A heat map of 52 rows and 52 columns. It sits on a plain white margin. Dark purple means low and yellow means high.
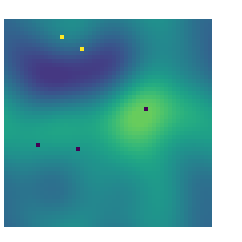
Odd rows or columns: none. Lone odd cells: 5, 2 higher and 3 lower than their neighbours. Histogram: bell-shaped. Ninth with the lowest average: top left.
